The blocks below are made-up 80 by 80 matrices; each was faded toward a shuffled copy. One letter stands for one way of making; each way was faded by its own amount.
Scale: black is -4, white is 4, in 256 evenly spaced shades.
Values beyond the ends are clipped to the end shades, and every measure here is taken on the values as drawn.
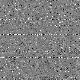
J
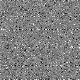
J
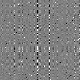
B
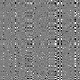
B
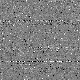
J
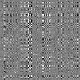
B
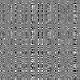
B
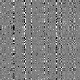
B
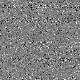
J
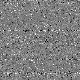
J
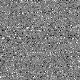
J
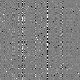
B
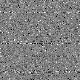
J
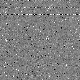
J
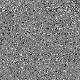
J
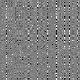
B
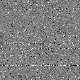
J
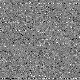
J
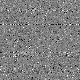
J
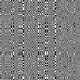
B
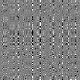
B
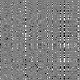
B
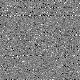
J
